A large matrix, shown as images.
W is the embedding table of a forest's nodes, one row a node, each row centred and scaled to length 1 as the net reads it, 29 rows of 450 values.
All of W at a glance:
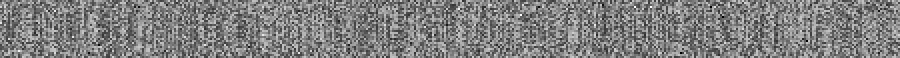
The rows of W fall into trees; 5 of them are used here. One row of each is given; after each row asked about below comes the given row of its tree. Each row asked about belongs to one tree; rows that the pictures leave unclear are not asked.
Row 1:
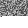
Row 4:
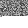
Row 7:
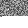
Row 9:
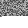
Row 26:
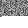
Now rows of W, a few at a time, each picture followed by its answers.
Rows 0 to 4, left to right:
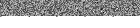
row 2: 9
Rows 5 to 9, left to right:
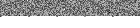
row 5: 26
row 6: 4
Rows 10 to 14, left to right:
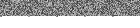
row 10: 7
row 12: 4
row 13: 7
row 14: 7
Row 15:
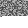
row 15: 1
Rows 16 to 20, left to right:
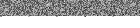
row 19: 1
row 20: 7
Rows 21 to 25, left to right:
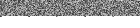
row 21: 9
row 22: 1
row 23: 7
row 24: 1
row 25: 1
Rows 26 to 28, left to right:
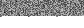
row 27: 26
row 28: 7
